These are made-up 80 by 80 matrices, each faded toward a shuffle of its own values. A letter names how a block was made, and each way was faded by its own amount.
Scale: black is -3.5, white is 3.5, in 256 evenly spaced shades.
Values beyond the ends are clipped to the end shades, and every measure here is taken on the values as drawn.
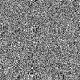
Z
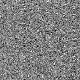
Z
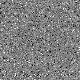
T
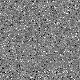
T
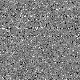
T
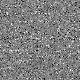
T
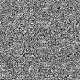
Z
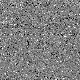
T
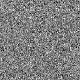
Z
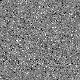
T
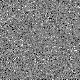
T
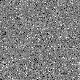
T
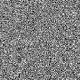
Z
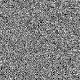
Z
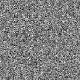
Z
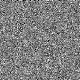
Z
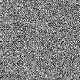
Z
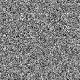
Z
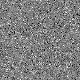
T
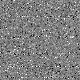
T
